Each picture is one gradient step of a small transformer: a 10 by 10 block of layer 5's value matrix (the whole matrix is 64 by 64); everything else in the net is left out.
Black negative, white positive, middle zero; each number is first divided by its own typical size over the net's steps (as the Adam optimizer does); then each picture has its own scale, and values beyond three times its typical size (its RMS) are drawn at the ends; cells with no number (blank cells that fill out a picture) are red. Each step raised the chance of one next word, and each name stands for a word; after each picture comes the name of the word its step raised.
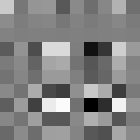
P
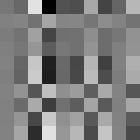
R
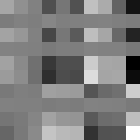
R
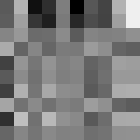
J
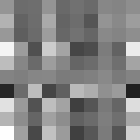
P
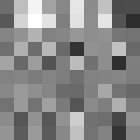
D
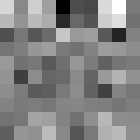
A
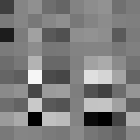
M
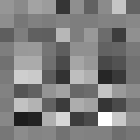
M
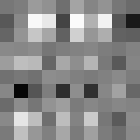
D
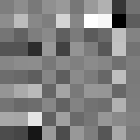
D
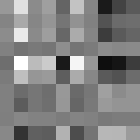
R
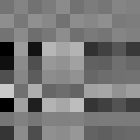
P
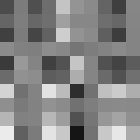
R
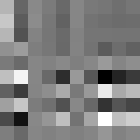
M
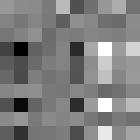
P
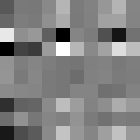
A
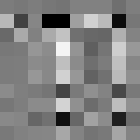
D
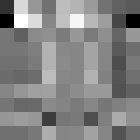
D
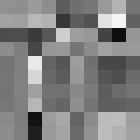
A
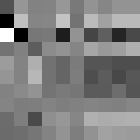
A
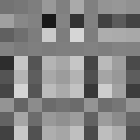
J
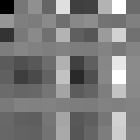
J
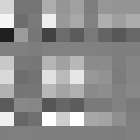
J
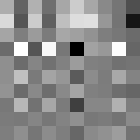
D
